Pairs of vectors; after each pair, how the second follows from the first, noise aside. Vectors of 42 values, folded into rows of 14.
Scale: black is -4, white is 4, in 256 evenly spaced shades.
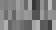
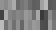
wrapped around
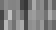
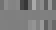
partly zeroed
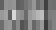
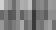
wrapped around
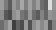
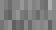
shrunk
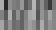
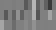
partly zeroed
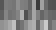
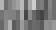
wrapped around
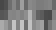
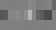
partly zeroed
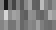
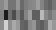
wrapped around
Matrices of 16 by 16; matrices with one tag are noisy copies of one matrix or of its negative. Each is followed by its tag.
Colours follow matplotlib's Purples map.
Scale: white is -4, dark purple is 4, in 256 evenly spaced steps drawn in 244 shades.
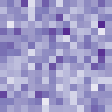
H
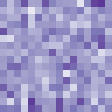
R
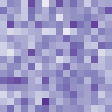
H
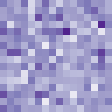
H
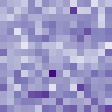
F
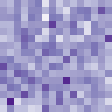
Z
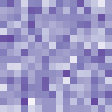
R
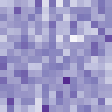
Z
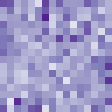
Z
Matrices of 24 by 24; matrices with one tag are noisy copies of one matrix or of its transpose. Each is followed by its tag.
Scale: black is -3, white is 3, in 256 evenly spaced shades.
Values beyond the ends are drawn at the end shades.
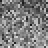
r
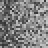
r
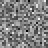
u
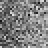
r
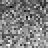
r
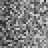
r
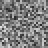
u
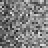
r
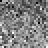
r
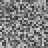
u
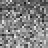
r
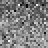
r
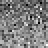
r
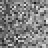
r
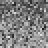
r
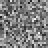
u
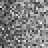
r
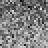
r
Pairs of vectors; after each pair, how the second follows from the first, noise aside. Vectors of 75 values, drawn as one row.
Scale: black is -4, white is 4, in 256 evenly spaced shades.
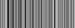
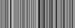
wrapped around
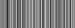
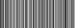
wrapped around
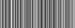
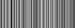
negated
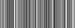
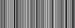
negated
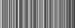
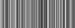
wrapped around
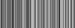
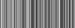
negated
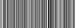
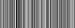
wrapped around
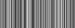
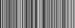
wrapped around
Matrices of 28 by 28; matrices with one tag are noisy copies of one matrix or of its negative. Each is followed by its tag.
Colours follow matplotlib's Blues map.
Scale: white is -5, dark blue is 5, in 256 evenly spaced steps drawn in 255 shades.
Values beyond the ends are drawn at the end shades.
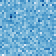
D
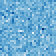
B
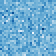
B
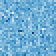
B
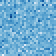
D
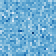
B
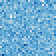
D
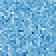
B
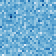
D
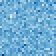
D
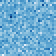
D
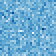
B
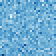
D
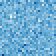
D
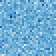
D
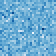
B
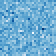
B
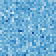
B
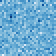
D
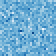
B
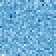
D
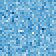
B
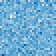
D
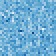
B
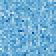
B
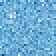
D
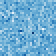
B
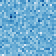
D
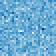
B
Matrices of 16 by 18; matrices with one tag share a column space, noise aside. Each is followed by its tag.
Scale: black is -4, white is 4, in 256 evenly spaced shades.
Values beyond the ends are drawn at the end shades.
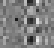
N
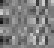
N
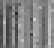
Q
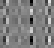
N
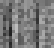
Q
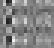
N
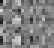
N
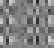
N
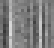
Q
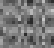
N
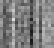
Q
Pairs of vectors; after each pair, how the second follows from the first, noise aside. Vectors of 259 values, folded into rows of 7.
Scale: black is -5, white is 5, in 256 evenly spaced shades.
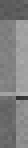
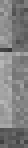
reversed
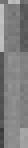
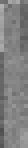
shrunk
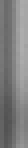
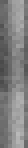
wrapped around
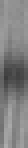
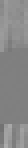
partly zeroed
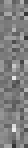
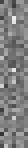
reversed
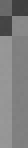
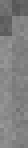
shrunk
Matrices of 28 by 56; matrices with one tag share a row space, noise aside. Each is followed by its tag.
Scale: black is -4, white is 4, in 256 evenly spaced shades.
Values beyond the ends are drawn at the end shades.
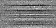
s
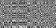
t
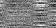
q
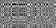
t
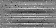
s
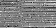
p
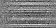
s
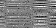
q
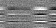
q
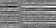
p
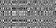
t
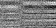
p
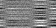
q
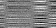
q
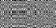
t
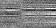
p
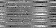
q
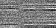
p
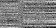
p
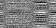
q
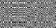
t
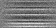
s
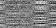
q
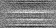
s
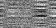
q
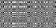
t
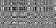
t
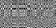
t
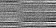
p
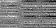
p
